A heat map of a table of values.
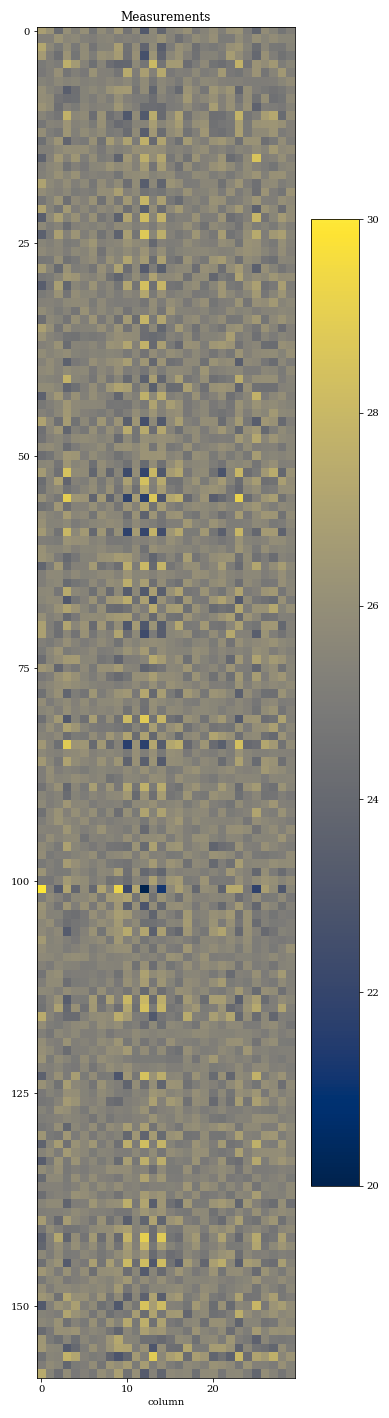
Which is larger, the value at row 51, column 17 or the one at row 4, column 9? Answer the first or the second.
the first
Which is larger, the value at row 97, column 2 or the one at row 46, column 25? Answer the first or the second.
the first
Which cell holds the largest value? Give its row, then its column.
101, 0
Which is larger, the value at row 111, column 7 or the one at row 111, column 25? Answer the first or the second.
the second
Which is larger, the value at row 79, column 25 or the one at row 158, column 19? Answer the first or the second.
the second
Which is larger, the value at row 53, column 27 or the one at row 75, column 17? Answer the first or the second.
the second
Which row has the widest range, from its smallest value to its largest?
101
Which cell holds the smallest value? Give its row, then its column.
101, 12
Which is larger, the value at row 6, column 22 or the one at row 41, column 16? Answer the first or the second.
the second
